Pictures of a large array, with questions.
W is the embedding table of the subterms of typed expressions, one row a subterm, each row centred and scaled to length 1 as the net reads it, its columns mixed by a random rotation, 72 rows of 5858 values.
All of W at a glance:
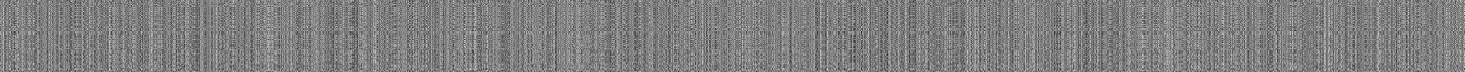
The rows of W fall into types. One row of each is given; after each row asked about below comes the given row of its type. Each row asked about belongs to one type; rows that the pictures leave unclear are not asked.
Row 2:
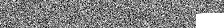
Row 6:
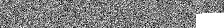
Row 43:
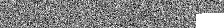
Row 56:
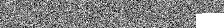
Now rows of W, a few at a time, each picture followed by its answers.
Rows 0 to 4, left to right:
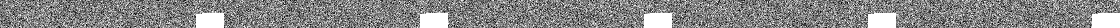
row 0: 6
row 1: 6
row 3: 43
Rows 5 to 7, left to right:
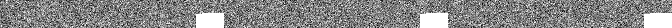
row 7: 56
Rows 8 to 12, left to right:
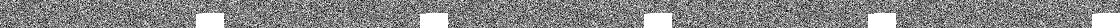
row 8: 2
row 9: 56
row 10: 2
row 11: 56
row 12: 2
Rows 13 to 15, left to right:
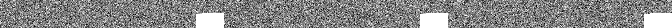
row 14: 2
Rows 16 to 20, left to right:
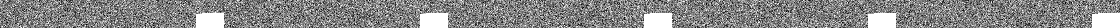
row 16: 6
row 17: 2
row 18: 43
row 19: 56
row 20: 43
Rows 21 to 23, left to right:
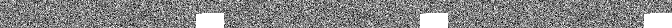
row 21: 43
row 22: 2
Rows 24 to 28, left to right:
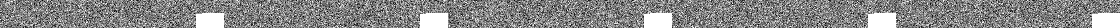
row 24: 56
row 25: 43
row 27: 6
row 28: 56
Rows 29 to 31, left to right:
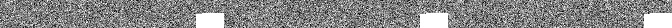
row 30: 6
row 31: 43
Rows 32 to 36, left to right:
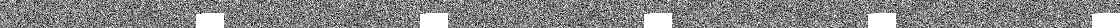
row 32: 43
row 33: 43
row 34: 43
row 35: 56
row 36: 56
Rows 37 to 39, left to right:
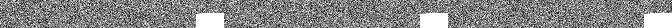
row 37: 2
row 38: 56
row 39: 6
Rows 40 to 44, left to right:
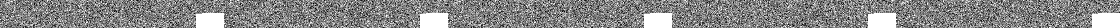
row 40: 56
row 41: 56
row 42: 56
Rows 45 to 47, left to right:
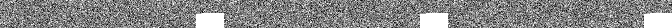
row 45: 2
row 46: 56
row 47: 56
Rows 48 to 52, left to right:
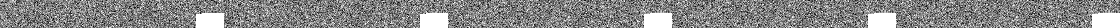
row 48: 43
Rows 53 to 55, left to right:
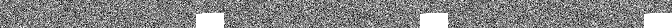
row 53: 6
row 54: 2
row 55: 2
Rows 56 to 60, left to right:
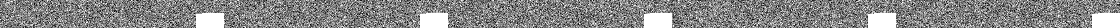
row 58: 2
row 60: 56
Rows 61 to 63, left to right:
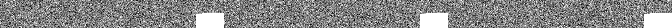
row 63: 43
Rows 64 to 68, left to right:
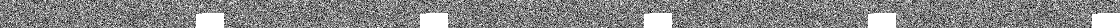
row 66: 2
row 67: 2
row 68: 43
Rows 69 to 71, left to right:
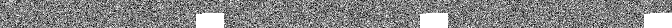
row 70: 56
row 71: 6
